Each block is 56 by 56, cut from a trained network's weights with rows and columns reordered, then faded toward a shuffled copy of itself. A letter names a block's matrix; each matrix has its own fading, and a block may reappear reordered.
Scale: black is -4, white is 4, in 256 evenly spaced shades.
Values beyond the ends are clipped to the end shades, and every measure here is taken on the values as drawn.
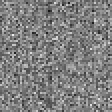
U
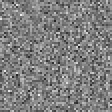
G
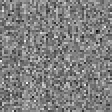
U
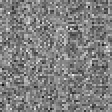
U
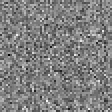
U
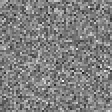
G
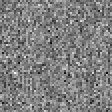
U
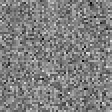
U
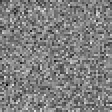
G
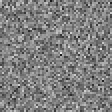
G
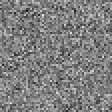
G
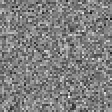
G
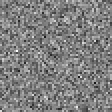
G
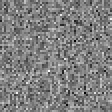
U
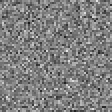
G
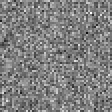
U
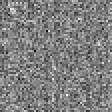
U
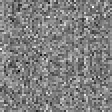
U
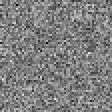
G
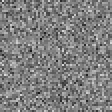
G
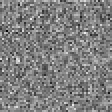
U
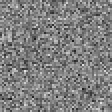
G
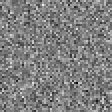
G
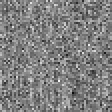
U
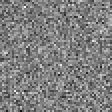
G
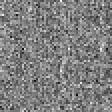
U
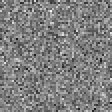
G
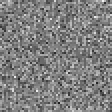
G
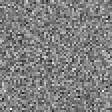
G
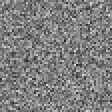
G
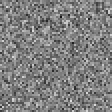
G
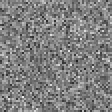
G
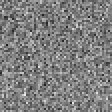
G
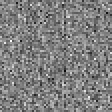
U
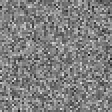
G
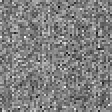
U
